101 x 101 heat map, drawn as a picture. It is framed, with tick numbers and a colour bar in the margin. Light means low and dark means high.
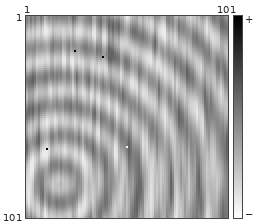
Slope: none. Lone odd cells: 4, 3 higher and 1 lower than their neighbours. Rings: centred on the bottom left. Histogram: bell-shaped. Mirror symmetry: none.
